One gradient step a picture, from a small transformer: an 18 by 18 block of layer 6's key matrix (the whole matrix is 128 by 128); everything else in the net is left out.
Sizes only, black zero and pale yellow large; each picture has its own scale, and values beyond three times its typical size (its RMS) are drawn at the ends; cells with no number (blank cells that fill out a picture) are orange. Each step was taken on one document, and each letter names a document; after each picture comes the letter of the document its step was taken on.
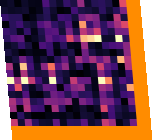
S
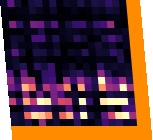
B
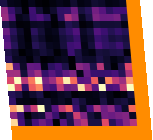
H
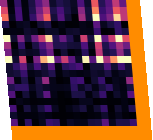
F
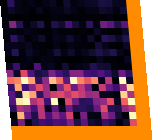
B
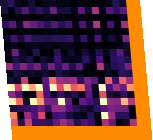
B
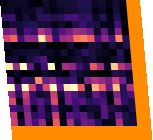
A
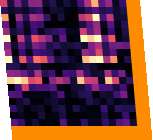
F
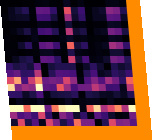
H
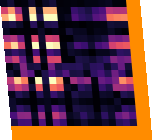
H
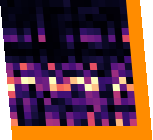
A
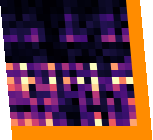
A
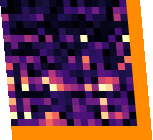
S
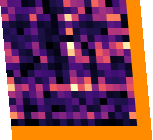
H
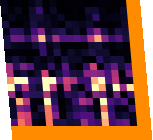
A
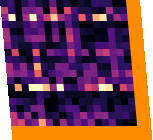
H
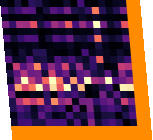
B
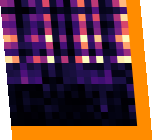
F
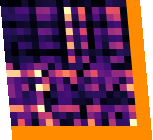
H
